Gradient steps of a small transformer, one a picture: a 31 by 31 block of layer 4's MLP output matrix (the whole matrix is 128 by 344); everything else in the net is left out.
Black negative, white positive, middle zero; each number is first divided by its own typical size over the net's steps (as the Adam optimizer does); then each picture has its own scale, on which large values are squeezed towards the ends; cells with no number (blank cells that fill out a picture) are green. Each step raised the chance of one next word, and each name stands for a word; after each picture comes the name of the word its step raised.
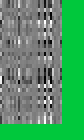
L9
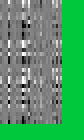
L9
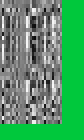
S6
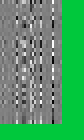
L9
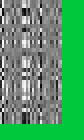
S6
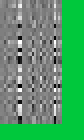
L9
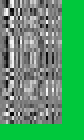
S6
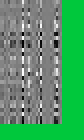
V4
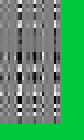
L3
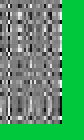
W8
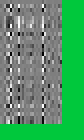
V4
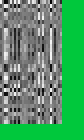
L3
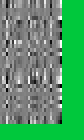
L9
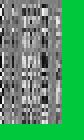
S6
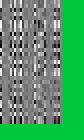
V4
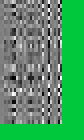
L3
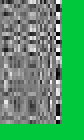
W8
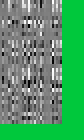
L9
